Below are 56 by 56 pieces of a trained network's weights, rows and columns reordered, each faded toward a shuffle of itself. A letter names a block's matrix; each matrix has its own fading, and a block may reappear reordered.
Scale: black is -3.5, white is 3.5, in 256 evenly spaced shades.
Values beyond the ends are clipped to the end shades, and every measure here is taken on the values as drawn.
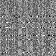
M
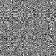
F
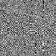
F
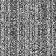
M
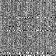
M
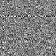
F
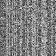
M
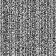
M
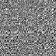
F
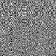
F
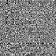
F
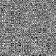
F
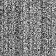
M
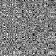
F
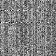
M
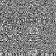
F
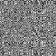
F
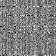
M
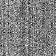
M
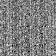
M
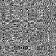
F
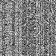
M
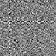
F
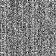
M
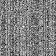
M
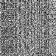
M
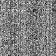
M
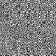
F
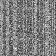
M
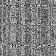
M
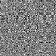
F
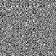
F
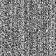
M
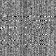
M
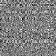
F
